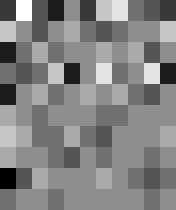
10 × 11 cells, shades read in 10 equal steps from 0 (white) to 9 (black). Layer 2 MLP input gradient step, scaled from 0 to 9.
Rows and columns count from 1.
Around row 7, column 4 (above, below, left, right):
4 5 5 3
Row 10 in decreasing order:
5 5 5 4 4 4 4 4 4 4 4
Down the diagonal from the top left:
7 4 3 2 4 4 6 4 5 5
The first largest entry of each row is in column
4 3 1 5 1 3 7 5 1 1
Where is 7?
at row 1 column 1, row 1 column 6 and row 1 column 11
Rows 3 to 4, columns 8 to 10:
4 3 6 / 5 4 1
